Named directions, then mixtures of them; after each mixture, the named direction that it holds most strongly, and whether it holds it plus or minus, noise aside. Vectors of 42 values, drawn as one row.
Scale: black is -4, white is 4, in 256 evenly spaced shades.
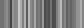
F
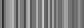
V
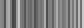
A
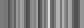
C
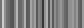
V, minus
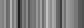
F, minus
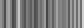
A, plus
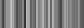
V, plus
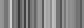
F, minus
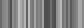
F, plus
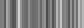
A, plus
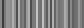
V, plus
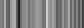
A, minus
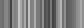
F, plus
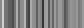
V, minus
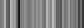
A, minus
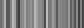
A, minus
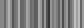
C, minus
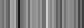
A, minus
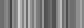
F, plus
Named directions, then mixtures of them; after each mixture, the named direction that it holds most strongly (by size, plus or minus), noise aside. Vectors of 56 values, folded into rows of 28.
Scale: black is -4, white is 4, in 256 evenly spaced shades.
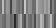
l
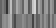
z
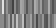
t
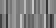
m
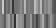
t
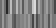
z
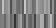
l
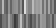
l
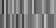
t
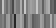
l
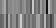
m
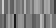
l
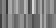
z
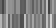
m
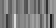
z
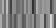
l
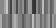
z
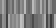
m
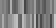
l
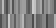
z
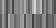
z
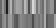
z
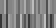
m
